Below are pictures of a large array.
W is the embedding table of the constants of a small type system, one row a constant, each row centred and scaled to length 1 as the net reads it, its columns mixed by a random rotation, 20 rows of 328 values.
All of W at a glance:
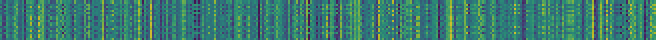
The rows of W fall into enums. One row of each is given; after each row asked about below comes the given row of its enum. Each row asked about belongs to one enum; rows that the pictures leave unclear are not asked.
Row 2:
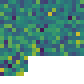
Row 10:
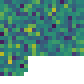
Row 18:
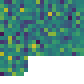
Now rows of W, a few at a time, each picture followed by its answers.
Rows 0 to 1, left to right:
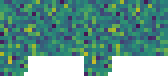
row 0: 10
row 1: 10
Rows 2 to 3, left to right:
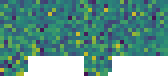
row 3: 18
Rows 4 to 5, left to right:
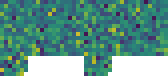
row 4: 2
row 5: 10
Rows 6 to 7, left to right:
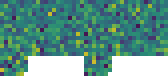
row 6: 2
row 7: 10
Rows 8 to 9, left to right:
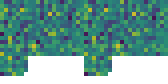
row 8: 18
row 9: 18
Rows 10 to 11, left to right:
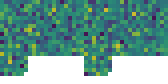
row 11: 18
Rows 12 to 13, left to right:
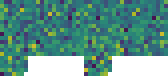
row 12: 18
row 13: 2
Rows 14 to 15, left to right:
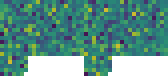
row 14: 10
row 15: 18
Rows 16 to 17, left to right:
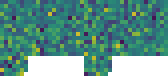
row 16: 2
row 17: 18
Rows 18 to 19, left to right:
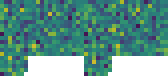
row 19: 10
